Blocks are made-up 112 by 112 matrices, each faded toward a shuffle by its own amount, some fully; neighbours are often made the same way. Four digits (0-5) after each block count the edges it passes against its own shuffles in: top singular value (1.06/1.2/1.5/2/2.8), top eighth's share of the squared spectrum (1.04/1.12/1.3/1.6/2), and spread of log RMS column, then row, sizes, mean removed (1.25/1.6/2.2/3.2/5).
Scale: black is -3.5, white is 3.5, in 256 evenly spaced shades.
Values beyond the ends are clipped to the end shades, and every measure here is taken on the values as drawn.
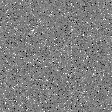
1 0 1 0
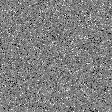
1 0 0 0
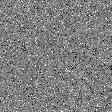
1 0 0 0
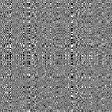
5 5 4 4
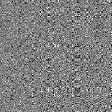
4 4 3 2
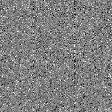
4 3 2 1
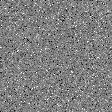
2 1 0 0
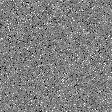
0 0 0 0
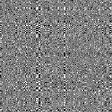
5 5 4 3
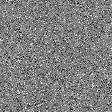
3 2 1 0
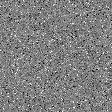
0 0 0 0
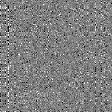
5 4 3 2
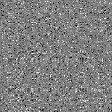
4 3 2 2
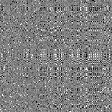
5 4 3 3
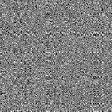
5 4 2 3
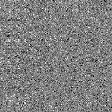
4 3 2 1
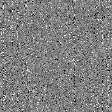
1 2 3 0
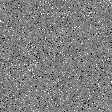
0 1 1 0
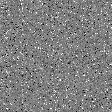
1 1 1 0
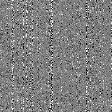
2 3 4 0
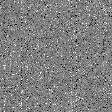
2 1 2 0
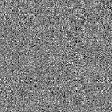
4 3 2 2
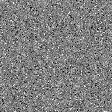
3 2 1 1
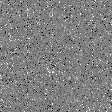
3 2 1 0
